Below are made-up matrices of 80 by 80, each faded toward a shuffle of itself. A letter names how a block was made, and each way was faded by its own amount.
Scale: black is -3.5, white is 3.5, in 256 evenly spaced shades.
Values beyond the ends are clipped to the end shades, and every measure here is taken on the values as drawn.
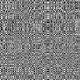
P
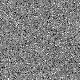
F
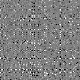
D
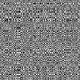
P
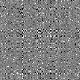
D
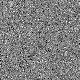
F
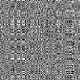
P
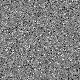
F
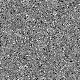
F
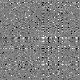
D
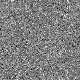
F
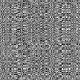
P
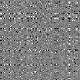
D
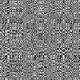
P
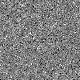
F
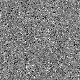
F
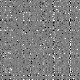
D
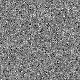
F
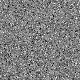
F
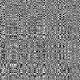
P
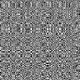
P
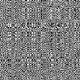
P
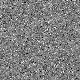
F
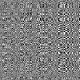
P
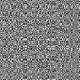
P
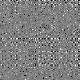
D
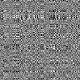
P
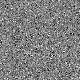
F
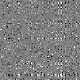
D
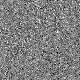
F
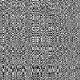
P
